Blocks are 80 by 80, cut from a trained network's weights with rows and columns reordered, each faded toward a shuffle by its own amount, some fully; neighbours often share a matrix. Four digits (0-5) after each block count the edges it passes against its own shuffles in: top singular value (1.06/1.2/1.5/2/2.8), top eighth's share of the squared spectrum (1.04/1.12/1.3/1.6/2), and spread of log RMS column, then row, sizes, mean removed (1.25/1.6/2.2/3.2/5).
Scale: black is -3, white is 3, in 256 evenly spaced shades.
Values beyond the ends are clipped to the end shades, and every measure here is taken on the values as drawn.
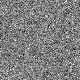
1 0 0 0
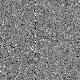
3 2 1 0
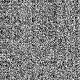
3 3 0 1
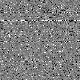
4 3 0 3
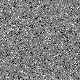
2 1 0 1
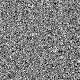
2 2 0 0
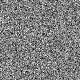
2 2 0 0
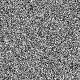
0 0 0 0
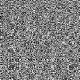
4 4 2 2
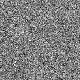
3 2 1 0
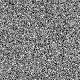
0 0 0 0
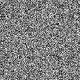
3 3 1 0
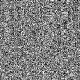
3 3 1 1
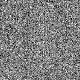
2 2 0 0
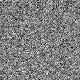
3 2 0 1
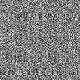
4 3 1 2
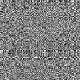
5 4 2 3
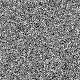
0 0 0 0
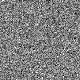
2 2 0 0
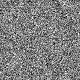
2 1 0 0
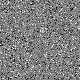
1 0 0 0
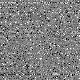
3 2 0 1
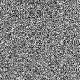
3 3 0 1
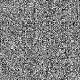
3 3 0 1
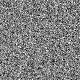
1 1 0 0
